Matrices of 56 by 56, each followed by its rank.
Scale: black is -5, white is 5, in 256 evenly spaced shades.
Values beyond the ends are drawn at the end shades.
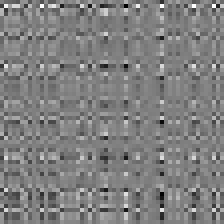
two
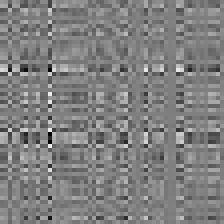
two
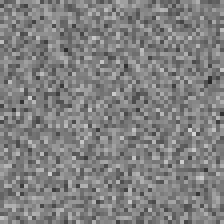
full rank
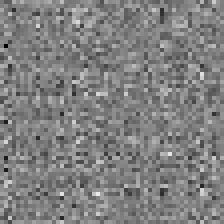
ten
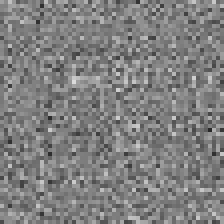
ten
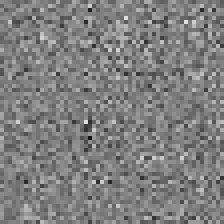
ten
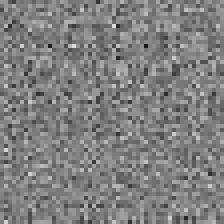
ten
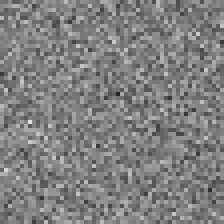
full rank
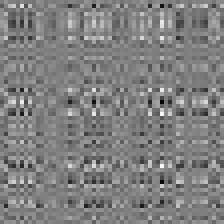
two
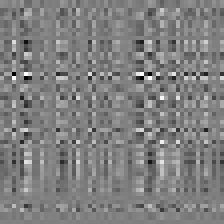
two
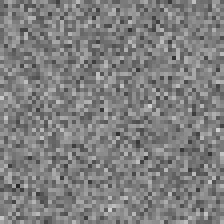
full rank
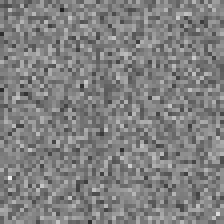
full rank
